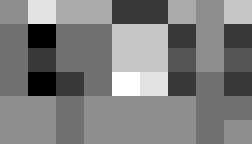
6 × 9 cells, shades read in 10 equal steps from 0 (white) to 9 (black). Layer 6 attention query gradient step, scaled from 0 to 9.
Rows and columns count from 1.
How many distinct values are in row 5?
2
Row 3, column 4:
5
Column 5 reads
7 2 2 0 4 4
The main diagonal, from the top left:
4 9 5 5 4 4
